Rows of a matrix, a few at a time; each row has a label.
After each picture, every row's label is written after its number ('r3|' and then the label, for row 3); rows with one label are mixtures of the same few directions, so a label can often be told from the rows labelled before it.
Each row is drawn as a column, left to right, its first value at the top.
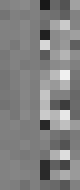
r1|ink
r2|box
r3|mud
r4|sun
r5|box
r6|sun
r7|sun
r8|box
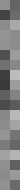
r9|ink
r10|sun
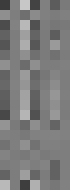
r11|mud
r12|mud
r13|mud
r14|mud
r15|sun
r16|box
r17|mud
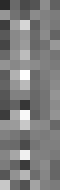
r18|mud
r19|sun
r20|sun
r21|mud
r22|box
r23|box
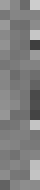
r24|mud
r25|sun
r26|mud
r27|box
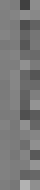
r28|box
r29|ink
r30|mud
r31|sun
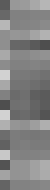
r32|sun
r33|box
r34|box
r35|box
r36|box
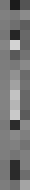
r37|box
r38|box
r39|mud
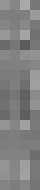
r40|box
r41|box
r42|box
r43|ink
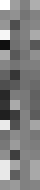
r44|box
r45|sun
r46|ink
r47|box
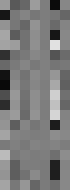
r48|ink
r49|box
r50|mud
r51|mud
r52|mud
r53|box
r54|ink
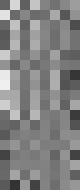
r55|ink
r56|mud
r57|mud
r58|mud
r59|ink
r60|ink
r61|ink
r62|sun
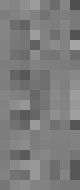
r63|mud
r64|sun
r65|sun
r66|box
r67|ink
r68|box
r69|mud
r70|box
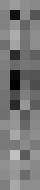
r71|box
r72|ink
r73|sun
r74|ink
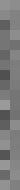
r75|sun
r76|box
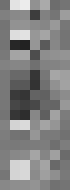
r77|mud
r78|box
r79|box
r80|ink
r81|box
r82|sun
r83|ink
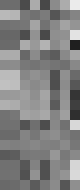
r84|ink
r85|ink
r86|box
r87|mud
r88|box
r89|ink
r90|mud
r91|box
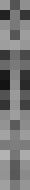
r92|ink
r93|box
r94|ink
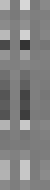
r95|box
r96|sun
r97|box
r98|mud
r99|box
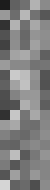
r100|mud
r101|sun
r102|ink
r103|mud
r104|ink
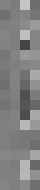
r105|ink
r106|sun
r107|box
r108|sun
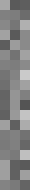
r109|box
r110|box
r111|sun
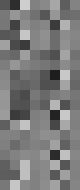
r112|box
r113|mud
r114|box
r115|ink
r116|ink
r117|sun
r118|sun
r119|ink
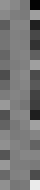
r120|sun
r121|mud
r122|sun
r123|mud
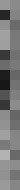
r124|ink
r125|sun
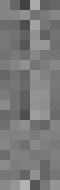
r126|sun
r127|mud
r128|mud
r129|mud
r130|box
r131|mud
